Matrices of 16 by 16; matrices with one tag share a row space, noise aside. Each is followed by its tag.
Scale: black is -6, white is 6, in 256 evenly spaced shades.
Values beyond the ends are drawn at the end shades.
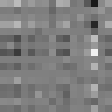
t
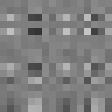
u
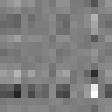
t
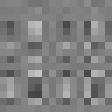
u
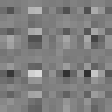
u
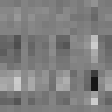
t
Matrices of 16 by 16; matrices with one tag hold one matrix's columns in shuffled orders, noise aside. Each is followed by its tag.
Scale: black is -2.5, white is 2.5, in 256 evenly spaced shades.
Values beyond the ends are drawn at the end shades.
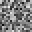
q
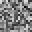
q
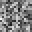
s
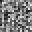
s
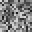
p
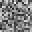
q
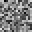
q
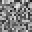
q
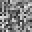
s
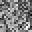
p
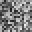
s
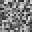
q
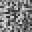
s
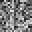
p
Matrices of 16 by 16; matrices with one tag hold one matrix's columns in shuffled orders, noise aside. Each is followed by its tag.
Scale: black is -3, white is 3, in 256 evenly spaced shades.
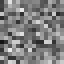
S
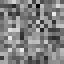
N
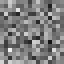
S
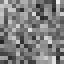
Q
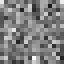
Q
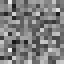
S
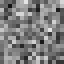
Q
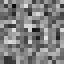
N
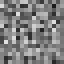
N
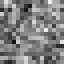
Q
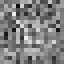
N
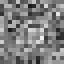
N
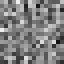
Q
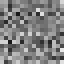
S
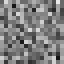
Q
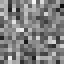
Q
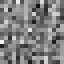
Q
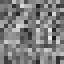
N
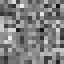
N
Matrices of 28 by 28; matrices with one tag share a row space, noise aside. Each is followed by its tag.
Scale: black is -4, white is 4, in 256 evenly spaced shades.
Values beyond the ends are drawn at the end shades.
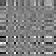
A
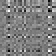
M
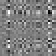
M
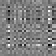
M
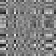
A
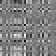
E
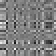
A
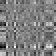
A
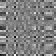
A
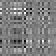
E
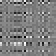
E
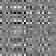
E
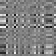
A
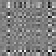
M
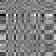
A
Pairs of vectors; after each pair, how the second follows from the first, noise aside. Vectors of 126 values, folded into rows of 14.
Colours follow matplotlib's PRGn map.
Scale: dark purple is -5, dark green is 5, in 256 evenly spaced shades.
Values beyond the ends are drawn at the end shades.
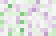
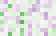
copied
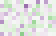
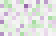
copied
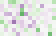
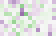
negated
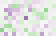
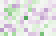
negated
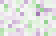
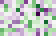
scaled up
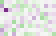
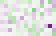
reversed
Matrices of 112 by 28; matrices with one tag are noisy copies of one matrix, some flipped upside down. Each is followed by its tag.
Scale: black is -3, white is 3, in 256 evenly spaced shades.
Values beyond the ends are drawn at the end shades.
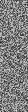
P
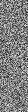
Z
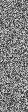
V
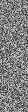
Z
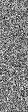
P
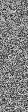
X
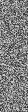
P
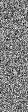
V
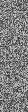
V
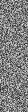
Z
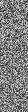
V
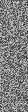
P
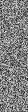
P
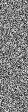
Z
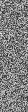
X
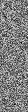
X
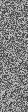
X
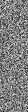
Z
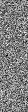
X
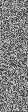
P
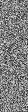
P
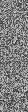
V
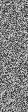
X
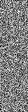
P
